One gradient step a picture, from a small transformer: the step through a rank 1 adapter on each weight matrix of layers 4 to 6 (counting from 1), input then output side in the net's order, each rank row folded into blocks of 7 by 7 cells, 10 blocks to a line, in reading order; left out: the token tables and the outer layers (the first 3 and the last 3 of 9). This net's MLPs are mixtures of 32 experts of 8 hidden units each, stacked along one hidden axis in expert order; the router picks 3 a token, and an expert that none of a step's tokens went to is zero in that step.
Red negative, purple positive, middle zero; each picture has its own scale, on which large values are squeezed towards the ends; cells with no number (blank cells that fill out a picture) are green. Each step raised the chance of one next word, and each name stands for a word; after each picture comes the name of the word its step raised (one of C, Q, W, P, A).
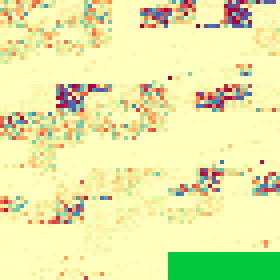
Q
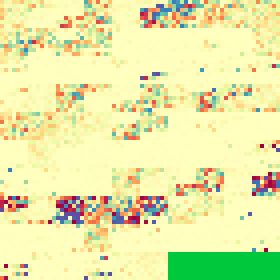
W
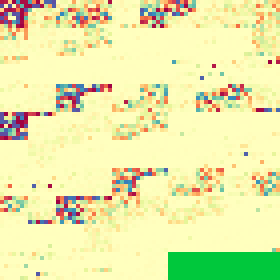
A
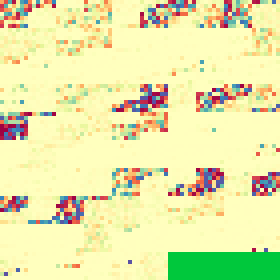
A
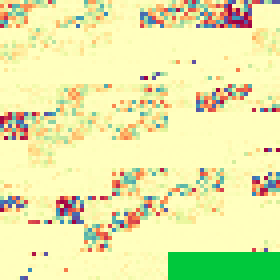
Q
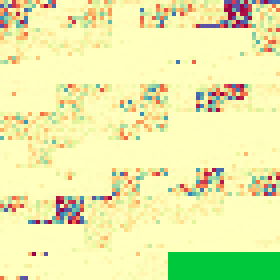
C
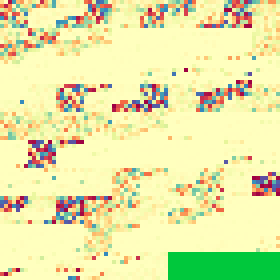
W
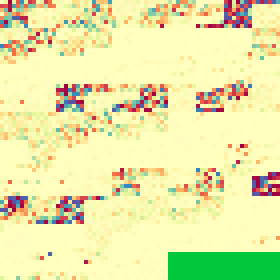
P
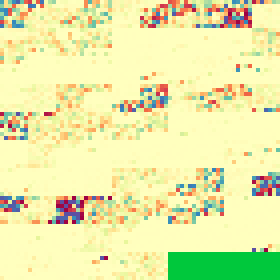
A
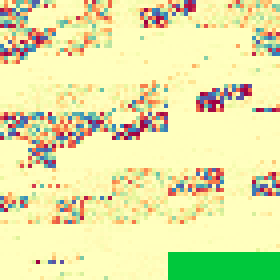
A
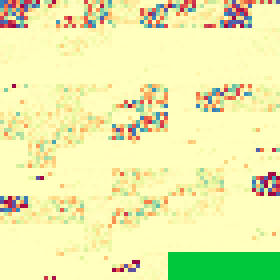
W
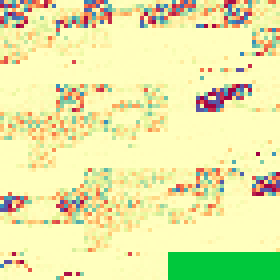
W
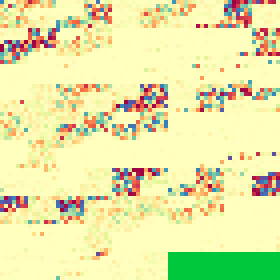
P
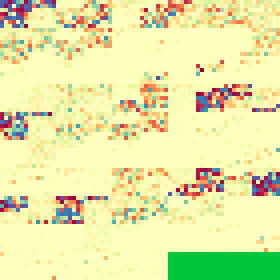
A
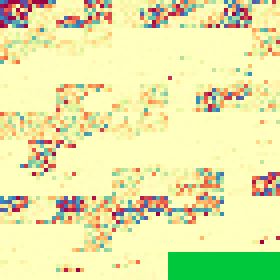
W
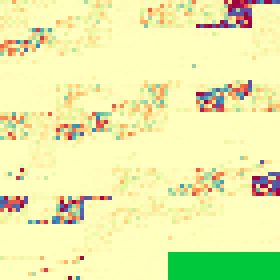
P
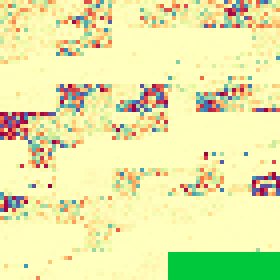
Q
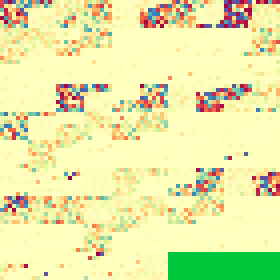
C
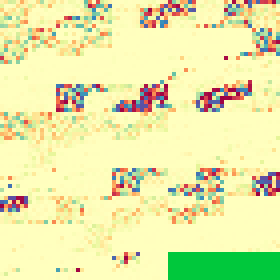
W
